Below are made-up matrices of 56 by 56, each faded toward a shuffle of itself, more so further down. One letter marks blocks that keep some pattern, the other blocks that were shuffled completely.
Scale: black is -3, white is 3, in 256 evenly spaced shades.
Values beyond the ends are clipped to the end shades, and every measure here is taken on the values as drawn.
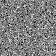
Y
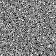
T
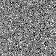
T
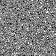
T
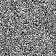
T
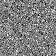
T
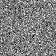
T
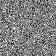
T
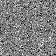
Y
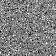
Y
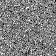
T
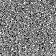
Y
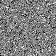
T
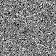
Y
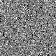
Y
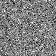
T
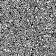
T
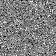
T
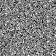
Y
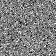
T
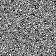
Y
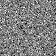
T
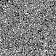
T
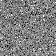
T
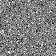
Y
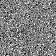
T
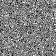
Y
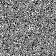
T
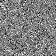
T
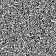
Y
